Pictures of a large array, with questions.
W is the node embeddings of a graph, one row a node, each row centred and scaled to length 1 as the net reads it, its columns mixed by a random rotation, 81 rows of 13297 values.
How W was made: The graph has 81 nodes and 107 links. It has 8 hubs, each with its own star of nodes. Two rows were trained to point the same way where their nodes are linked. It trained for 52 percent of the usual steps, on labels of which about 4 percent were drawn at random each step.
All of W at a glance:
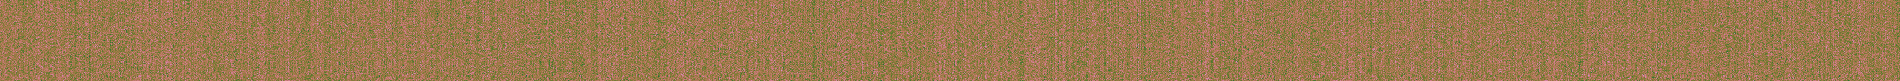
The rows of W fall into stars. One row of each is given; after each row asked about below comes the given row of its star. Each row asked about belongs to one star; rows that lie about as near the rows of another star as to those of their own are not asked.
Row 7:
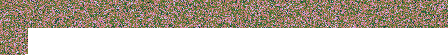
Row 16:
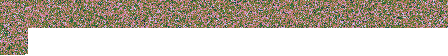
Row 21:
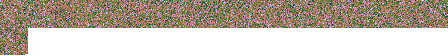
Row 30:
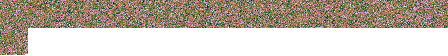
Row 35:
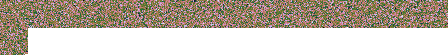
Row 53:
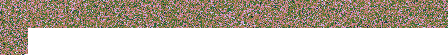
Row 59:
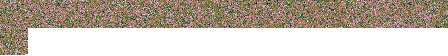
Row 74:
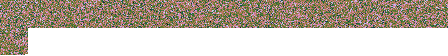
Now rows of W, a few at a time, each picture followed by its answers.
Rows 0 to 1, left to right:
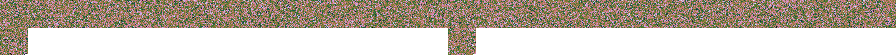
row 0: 7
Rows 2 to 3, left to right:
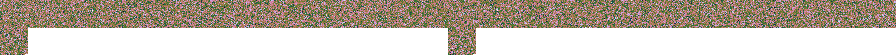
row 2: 53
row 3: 16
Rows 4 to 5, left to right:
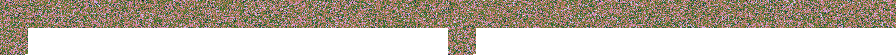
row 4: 7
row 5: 74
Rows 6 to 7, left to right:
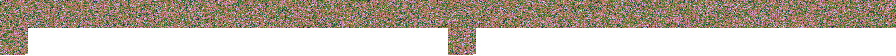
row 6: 35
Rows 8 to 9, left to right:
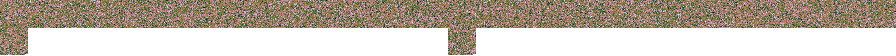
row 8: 16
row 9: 74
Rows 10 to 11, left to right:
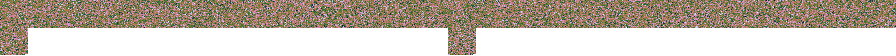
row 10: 16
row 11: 16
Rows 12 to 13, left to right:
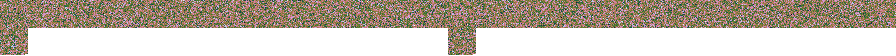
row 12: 30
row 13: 35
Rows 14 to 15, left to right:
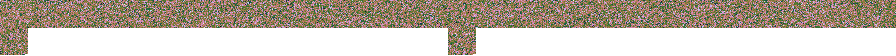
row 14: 35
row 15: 59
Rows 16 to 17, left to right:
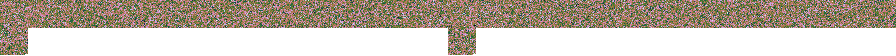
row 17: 53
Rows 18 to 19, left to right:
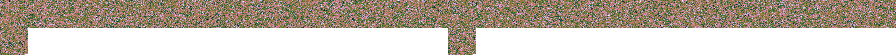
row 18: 21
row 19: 21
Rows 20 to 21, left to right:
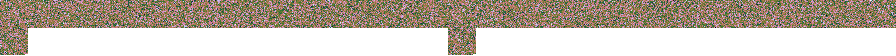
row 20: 35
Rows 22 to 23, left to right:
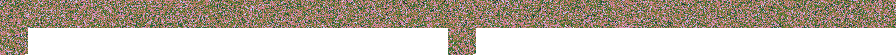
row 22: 59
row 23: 35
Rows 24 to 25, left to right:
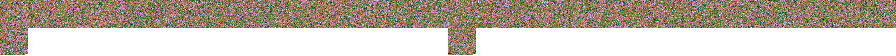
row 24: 74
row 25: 7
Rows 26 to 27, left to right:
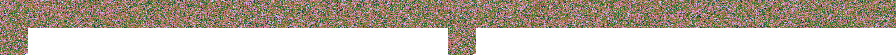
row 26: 53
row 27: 16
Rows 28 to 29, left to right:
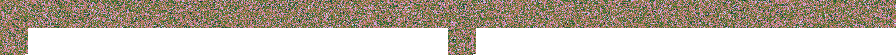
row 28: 21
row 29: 74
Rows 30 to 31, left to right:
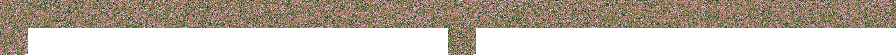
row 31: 30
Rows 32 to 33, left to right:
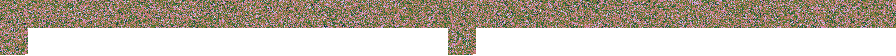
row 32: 59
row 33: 53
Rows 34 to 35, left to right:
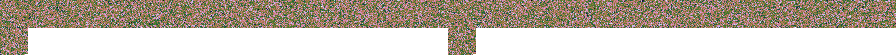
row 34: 21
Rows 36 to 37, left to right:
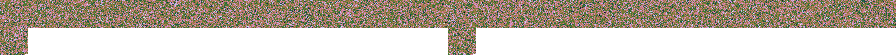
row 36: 53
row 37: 53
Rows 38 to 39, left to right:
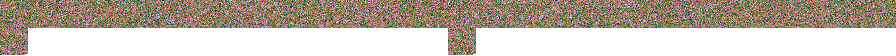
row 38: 59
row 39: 74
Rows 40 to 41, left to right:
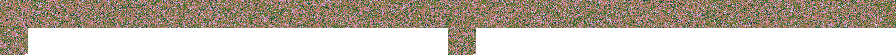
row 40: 35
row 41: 59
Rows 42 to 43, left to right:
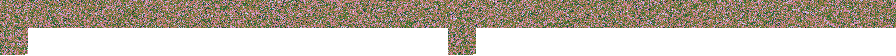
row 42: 74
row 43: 53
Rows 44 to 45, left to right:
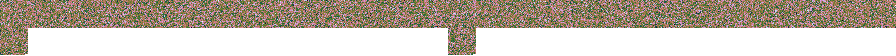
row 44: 16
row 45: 74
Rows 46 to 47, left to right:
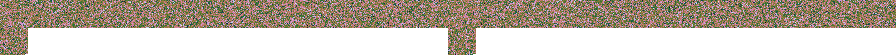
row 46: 16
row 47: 16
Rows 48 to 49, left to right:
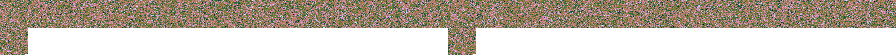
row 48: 21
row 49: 21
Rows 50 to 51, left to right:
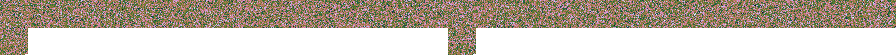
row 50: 7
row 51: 16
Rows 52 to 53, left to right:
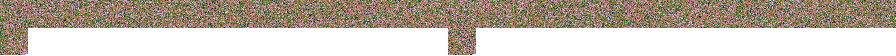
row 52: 30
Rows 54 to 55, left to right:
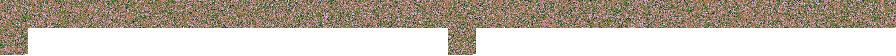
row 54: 21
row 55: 7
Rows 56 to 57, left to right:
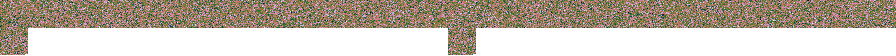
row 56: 30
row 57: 21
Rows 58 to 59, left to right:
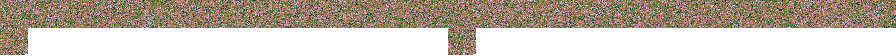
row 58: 16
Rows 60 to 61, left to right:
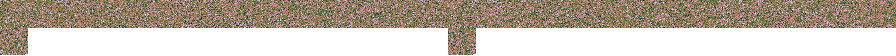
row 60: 53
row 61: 30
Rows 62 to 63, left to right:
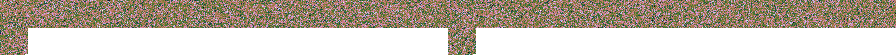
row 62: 30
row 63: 53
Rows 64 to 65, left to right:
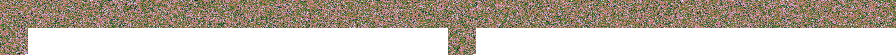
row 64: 30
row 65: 16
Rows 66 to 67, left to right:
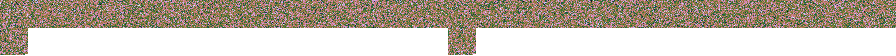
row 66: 74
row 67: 7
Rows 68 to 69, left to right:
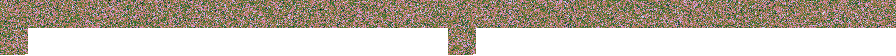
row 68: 30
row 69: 30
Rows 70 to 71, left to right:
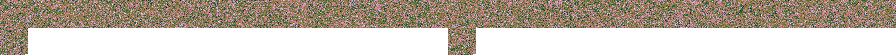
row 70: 7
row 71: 53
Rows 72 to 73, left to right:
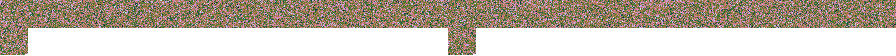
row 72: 74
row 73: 35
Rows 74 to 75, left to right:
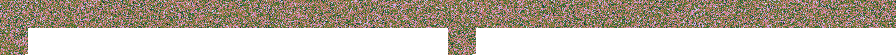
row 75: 59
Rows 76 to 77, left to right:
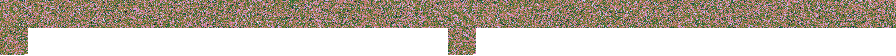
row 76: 21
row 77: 21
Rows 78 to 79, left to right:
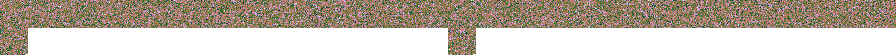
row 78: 16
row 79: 21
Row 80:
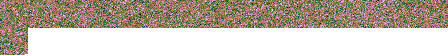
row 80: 59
